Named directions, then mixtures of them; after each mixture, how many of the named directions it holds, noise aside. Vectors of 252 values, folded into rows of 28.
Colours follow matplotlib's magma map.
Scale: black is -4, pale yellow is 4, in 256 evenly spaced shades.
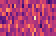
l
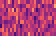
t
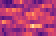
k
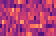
three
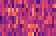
three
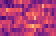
two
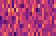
two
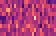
one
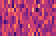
two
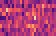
two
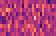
one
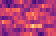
one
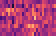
three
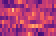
two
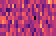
one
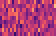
one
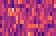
two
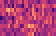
three
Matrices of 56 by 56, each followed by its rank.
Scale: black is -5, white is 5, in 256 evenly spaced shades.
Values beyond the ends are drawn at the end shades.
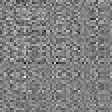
five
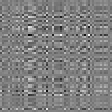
two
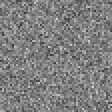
full rank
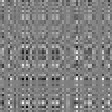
two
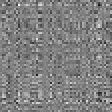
five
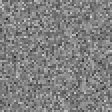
full rank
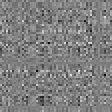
five
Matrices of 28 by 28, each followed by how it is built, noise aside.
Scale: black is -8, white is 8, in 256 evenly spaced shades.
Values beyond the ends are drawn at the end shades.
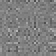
low rank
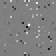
sparse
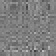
low rank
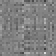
low rank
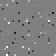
sparse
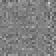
low rank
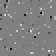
sparse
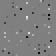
sparse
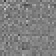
low rank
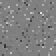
sparse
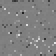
sparse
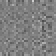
low rank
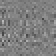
low rank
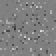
sparse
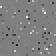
sparse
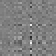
low rank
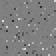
sparse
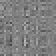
low rank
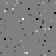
sparse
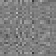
low rank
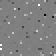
sparse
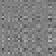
low rank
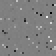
sparse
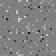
sparse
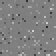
sparse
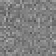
low rank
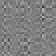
low rank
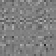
low rank
